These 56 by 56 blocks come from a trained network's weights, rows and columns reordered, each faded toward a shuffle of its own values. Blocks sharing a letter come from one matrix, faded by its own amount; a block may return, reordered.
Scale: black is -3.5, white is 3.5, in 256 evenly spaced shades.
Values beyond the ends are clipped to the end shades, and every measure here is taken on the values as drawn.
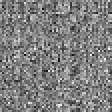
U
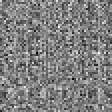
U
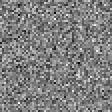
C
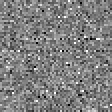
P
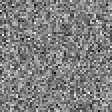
C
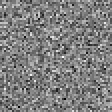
C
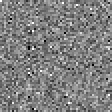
C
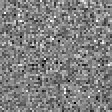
C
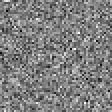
C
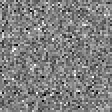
C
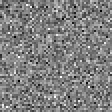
C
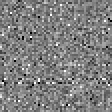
P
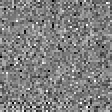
P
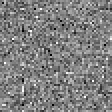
C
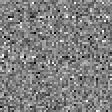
P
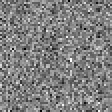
C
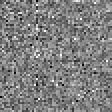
C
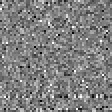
P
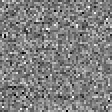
C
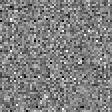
C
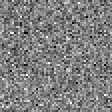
C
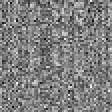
U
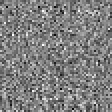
U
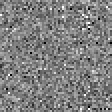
C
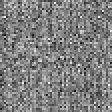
U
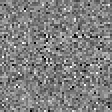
P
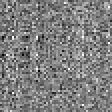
U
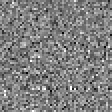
P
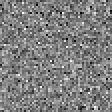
C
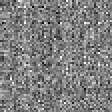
U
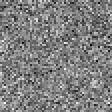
C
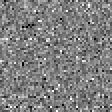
P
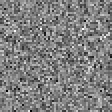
C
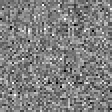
P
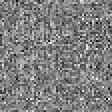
U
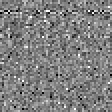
P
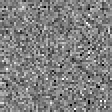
C
